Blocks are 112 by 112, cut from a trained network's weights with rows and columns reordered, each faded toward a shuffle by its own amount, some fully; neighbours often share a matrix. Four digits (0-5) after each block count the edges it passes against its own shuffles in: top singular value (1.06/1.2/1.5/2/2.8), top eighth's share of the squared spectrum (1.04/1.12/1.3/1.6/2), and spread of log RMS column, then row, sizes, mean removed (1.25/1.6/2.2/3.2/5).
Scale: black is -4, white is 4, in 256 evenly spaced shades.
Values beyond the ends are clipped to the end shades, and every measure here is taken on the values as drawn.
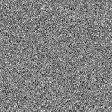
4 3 1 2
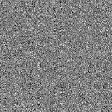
3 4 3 2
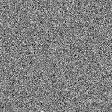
3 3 1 1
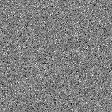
2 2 0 0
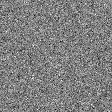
0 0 0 0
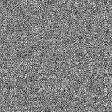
4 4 2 2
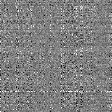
3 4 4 2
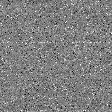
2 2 1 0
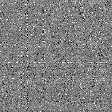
2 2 2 1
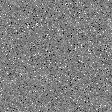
0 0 0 0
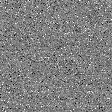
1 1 0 0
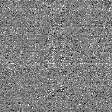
3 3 2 1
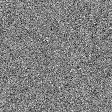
0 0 0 0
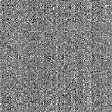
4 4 2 3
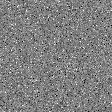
0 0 0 0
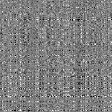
4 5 3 4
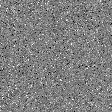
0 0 0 0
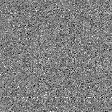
3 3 1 2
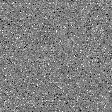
2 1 0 0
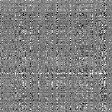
4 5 4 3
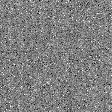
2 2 0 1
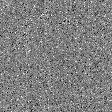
1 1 0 0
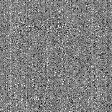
3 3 1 2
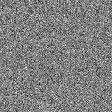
3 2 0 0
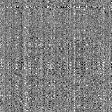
4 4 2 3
